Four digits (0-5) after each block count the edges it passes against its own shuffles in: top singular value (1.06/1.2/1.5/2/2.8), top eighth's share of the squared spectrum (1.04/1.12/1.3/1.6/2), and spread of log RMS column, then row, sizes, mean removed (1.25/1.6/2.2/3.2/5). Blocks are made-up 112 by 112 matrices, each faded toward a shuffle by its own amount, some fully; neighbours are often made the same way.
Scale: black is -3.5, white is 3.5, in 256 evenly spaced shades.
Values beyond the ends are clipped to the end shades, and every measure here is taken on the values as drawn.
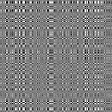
5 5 5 5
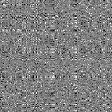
5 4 3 3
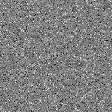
4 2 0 1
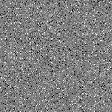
4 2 1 1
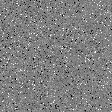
2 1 0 0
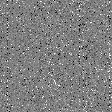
3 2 2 0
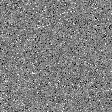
0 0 0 0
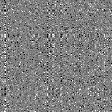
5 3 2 2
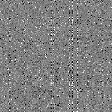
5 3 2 1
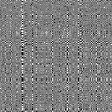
5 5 4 3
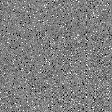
4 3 2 1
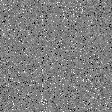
3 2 1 0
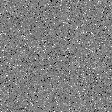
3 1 0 0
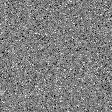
0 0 0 0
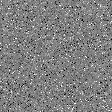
2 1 0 0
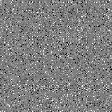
4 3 2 2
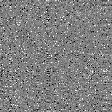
4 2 1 1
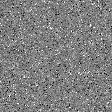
0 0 0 0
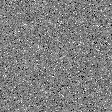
0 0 0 0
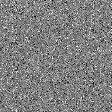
1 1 2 0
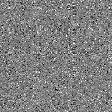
4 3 1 1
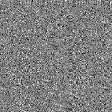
4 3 2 2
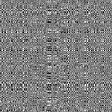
5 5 4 4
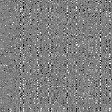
5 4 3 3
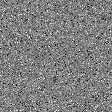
1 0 0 0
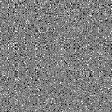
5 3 2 2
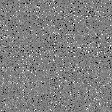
3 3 2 2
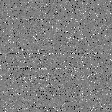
3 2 1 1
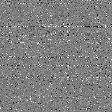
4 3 1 2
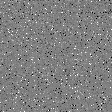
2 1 0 0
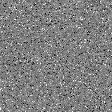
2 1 0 0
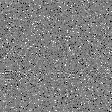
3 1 0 0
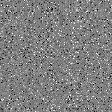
4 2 1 1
